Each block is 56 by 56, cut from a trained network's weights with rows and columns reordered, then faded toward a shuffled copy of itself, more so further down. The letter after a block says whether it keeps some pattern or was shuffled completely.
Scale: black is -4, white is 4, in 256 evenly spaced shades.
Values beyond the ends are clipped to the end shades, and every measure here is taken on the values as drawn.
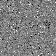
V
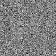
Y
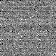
Y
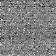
Y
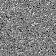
V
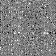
Y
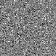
Y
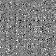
Y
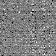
Y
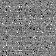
Y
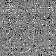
Y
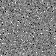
V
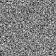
Y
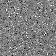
V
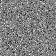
V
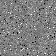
V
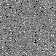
V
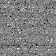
Y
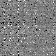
Y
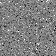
V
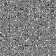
Y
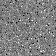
V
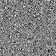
Y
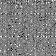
Y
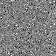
V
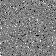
V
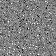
V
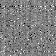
Y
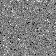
V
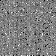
Y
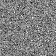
V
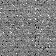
Y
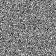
V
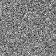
Y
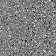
Y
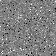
V
